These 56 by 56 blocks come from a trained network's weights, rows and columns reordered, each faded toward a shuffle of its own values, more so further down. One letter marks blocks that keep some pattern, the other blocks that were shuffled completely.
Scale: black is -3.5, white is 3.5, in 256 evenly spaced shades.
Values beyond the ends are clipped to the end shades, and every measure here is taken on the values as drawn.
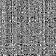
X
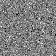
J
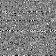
X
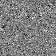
J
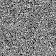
J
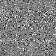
X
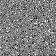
J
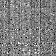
X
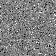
J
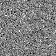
J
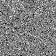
J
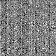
X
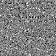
X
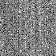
X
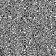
X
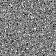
J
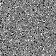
J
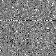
X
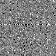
X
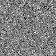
J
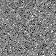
J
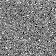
J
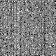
X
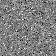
J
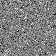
J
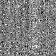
X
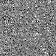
X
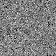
J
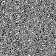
X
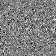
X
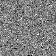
X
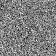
J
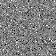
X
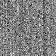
X
